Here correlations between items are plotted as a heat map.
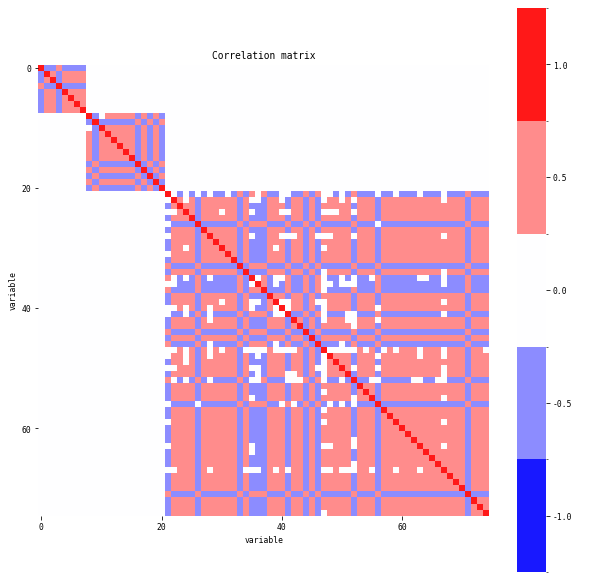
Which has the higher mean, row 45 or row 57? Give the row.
45
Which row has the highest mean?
50
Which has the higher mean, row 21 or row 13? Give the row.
13
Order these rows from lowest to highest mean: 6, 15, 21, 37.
37, 21, 6, 15
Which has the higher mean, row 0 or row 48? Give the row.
48
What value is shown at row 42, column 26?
-0.5
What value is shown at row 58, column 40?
0.5
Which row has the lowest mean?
26
